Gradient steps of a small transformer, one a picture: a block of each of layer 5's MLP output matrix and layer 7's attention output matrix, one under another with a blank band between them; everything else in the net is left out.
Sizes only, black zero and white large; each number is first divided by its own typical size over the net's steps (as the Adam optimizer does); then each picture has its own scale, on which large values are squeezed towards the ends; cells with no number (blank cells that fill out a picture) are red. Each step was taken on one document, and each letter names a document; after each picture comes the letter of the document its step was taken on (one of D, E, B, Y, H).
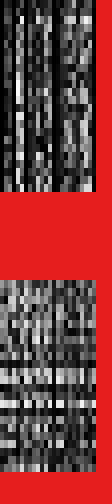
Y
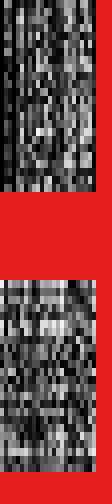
Y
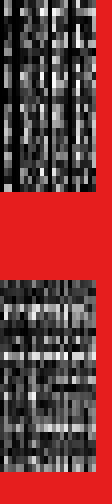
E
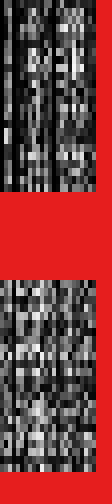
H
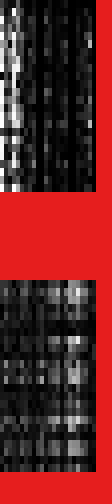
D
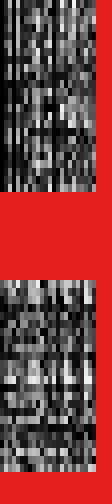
H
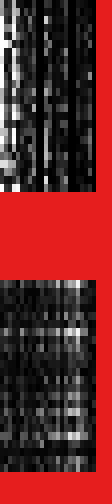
D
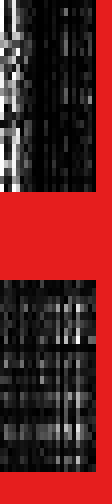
D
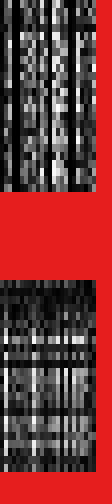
E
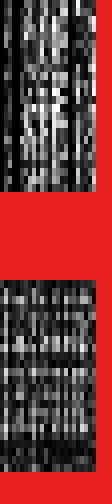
E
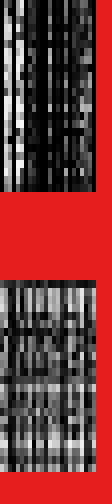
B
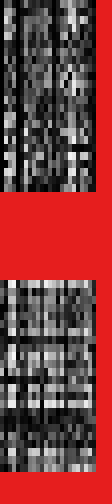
H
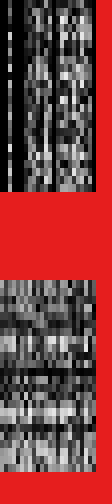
H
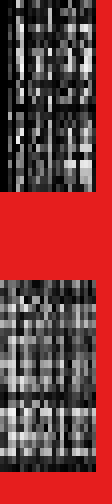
Y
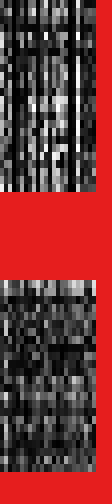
E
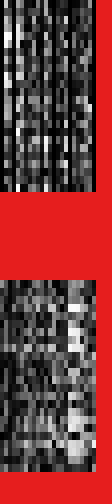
B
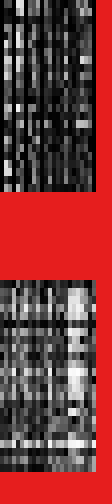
B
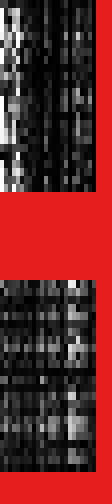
D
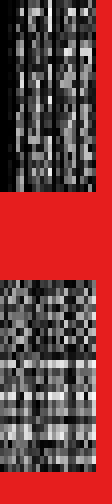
Y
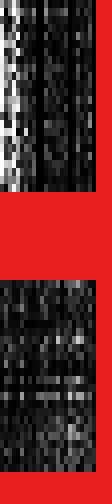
D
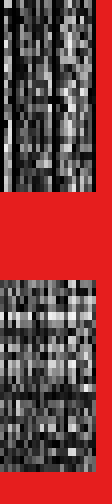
H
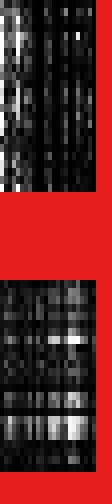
D
